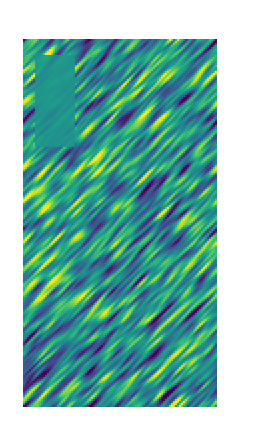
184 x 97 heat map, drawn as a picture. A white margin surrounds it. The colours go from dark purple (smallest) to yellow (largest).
Slope: none. Odd patch: calmer, in the top left. Mirror symmetry: none. Average level on the scale: 50%. Calmest part: top left. Histogram: bell-shaped. Grain: diagonal, up to the right.
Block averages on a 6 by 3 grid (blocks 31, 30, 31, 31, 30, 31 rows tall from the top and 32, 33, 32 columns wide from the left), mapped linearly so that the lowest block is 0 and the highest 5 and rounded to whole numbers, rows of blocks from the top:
323
232
522
413
223
012
